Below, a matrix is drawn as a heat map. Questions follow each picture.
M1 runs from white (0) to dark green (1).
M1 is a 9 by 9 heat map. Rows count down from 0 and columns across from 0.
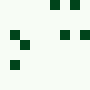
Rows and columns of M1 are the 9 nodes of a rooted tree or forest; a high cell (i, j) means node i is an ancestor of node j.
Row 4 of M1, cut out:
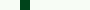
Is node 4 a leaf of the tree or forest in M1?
no
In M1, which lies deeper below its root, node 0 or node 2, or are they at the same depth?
node 2
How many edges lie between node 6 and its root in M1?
1
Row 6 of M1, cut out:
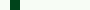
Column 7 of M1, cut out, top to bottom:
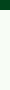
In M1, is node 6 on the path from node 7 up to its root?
no
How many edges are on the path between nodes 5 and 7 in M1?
2
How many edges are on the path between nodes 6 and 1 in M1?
1
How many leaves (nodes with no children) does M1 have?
5
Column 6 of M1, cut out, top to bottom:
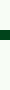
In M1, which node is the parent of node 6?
3
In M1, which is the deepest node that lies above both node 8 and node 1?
3
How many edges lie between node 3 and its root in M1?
0
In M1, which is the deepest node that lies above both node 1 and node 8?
3
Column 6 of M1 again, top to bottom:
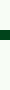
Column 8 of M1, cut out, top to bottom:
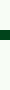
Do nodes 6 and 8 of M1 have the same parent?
yes
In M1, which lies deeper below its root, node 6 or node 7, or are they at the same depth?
the same depth
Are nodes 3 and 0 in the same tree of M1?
no
